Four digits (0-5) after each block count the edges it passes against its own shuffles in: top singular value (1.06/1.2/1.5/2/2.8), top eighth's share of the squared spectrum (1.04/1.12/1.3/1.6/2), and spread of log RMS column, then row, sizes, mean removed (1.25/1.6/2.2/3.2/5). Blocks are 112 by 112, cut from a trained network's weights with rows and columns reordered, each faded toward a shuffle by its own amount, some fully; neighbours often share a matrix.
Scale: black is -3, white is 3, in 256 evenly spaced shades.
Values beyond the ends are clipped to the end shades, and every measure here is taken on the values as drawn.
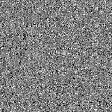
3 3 1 2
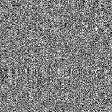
3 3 1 2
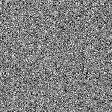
2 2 0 1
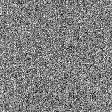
3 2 0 0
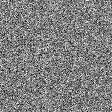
0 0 0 0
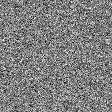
0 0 0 0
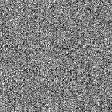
3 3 1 1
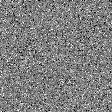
0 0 0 0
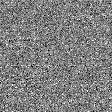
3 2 0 1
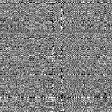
5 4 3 3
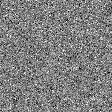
0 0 0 0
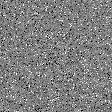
0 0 0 0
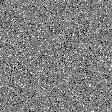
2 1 0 0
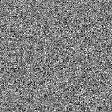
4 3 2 2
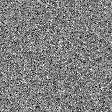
2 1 0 0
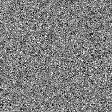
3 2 1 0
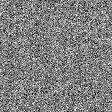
1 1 0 0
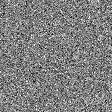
1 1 0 0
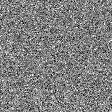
2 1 0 1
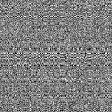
5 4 2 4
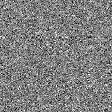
3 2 0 1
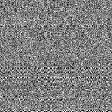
5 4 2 3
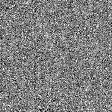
2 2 0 1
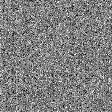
2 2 0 1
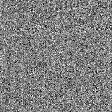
2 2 1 1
